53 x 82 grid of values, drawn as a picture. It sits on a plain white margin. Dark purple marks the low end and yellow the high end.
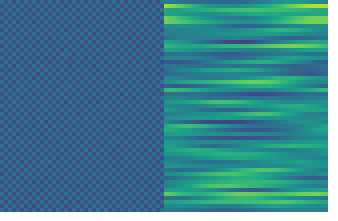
It is made of 1 by 2 panels. Panel 1,1: low, checkered. Panel 1,2: middling, streaked across, strong in contrast.
